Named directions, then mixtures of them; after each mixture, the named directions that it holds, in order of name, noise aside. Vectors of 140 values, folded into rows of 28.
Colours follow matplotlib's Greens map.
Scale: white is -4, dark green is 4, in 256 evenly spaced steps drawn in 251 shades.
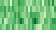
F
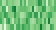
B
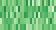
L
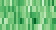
F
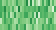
L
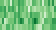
F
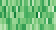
B, L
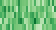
F, L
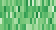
L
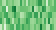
B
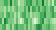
F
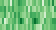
F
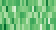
B
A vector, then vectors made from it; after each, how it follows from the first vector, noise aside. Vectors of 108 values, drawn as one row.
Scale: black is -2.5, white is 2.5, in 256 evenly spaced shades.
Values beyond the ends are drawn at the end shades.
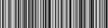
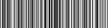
sign-scrambled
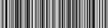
wrapped around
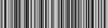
wrapped around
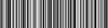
wrapped around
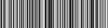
sign-scrambled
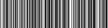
sign-scrambled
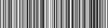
sign-scrambled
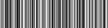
wrapped around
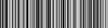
wrapped around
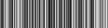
sign-scrambled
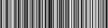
sign-scrambled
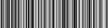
wrapped around
